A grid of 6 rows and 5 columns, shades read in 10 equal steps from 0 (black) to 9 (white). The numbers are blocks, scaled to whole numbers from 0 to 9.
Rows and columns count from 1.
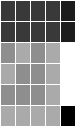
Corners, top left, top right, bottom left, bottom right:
2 1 6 0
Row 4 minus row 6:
0 -1 -1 0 9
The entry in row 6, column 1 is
6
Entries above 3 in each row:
0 0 5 5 5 4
